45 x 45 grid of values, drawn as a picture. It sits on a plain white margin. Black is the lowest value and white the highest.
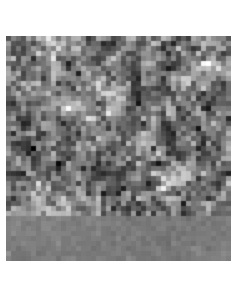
No row or column stands out. The histogram is bell-shaped. There are no regular stripes. The bottom part is calmer, past a seam about 80% of the way down. The middle left is the ninth with the lowest average.
